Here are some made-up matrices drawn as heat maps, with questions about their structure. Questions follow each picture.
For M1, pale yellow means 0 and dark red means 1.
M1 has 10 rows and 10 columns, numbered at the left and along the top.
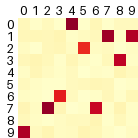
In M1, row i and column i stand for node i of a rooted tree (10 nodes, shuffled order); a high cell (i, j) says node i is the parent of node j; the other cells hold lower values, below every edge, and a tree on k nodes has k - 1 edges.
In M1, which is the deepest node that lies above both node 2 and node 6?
7
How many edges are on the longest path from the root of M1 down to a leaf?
4
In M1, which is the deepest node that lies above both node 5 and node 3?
7
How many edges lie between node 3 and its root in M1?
3
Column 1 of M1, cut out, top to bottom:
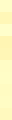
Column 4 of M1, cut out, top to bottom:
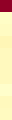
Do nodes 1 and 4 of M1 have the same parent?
no
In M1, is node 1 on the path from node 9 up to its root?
yes
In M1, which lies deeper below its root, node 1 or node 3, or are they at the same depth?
node 3
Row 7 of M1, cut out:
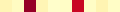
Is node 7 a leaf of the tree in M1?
no
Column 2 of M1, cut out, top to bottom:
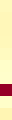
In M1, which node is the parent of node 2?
7
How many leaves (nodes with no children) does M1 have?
3
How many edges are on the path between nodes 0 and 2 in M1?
4
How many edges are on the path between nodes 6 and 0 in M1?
4
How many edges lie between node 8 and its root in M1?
4
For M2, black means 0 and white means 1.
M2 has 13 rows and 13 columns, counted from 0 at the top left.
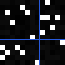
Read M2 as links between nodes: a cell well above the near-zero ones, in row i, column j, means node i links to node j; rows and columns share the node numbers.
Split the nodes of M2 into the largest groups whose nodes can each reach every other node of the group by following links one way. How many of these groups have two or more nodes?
3
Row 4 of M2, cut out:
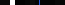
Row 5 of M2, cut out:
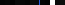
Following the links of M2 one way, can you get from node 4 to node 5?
yes
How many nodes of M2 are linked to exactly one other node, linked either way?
0
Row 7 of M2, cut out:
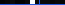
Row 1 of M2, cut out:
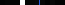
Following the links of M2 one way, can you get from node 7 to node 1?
no
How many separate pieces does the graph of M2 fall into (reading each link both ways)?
2
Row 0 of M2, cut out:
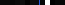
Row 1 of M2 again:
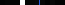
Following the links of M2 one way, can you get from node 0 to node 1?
no
